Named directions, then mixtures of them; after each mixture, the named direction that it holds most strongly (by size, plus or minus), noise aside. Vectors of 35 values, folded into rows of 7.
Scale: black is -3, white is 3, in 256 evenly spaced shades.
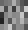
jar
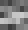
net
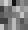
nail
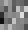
jar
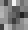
nail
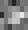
net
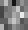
nail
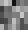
nail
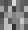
jar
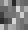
nail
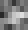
net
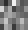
nail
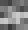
net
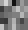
nail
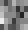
nail
